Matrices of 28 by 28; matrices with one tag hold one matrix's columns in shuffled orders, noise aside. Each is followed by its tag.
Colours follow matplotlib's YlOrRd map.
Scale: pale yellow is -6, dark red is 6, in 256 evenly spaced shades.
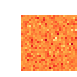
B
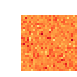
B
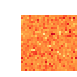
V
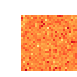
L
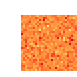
B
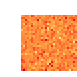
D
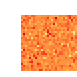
V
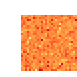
D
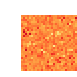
V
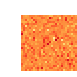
B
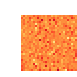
D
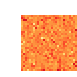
D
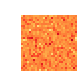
B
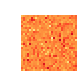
B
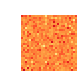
L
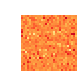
V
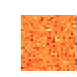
B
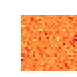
B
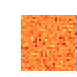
B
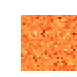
V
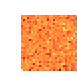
D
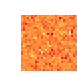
V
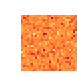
V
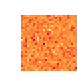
B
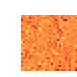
D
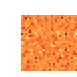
V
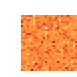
L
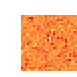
B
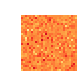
B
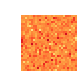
B
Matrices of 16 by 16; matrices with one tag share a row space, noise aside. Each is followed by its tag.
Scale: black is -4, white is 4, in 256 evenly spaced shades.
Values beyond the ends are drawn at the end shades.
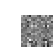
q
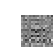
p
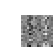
q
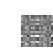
p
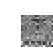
p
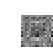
p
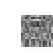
p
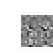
q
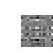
p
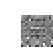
p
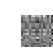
p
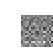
p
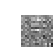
p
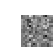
q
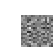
q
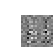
q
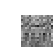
p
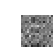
p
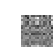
p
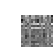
p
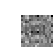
p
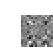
q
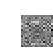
p
